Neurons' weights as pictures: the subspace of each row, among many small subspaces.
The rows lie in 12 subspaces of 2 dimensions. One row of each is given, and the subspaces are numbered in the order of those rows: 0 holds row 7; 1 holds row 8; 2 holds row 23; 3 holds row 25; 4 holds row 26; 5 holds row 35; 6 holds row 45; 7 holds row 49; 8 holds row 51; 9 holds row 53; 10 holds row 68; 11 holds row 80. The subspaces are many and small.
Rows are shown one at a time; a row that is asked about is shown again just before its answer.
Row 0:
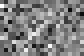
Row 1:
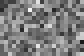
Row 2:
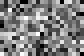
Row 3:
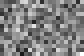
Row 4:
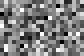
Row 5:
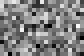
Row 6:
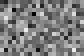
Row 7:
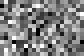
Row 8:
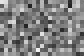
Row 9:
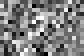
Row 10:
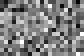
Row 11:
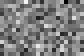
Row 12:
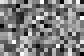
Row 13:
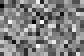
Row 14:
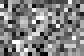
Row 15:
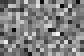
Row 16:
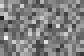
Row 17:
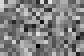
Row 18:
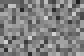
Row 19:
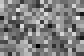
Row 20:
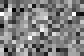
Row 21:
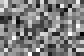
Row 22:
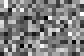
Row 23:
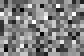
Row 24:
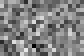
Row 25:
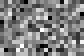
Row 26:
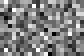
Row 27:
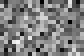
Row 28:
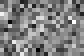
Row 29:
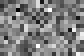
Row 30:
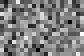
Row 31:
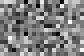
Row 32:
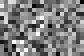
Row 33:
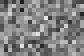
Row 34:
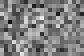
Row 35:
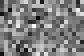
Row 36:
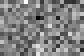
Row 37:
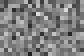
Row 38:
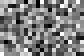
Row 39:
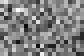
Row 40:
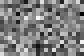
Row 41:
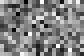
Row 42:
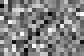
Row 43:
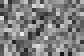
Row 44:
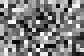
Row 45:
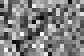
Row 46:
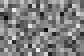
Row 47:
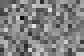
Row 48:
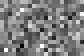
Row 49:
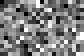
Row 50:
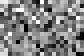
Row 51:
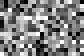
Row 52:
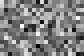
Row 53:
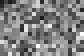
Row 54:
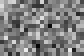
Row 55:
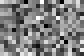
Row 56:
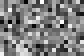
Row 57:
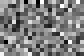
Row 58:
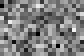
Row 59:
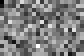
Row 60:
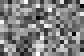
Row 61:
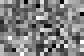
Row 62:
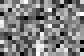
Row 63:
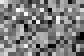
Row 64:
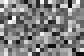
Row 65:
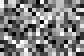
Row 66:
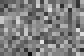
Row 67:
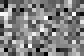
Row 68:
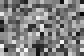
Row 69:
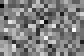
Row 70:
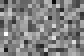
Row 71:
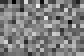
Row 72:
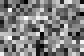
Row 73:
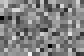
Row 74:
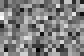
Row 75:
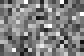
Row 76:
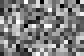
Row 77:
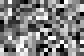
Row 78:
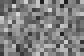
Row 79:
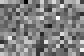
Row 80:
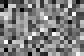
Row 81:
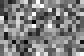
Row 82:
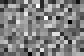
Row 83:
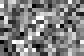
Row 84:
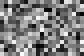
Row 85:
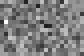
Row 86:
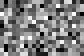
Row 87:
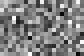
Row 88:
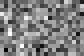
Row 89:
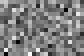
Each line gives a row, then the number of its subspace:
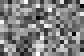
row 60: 10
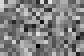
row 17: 7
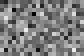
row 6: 4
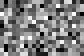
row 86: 2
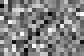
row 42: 0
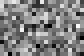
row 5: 9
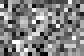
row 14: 6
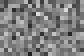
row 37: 4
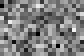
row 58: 0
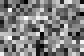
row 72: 8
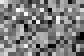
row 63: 7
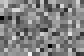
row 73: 4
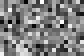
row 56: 5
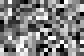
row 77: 3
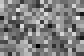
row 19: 0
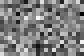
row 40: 10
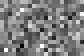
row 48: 3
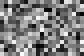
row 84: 10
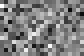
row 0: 0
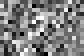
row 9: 6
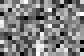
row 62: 8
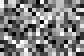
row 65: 7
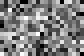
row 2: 8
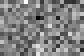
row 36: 8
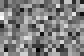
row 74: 2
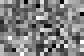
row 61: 3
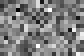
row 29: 0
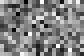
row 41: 2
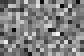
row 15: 11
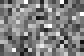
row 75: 3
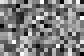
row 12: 2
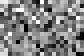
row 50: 0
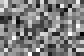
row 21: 4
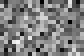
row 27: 1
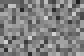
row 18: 11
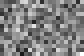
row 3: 1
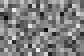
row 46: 4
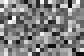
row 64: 1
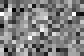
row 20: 11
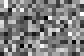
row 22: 8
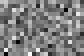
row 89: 4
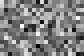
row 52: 7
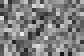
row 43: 6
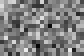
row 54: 9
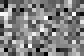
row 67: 11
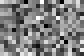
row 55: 2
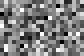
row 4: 2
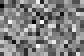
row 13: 7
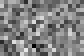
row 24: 9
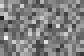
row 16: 6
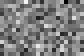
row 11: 10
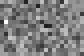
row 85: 3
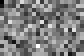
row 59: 7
